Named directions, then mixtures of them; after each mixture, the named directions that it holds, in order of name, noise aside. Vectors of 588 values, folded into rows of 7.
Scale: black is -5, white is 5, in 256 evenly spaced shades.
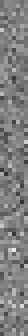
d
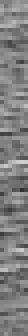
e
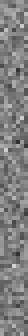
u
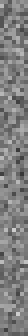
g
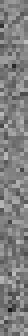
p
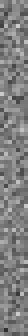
g, p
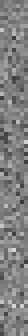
d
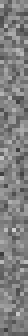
g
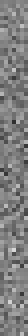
d, u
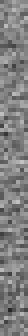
e, p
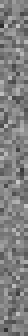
g, p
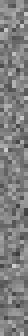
u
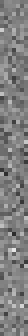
d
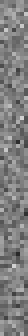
u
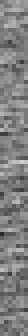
e, p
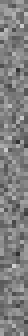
u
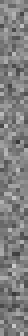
p, u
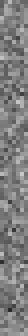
g, p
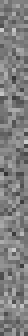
d, g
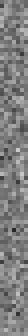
g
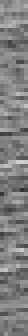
e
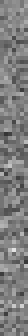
d, e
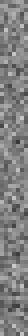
p, u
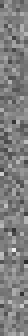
d, g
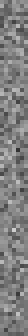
g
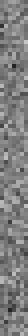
p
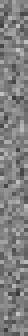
g, p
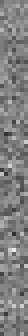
d, e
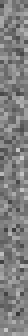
g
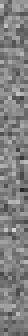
e, g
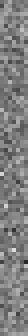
d, g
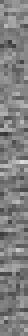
e, p
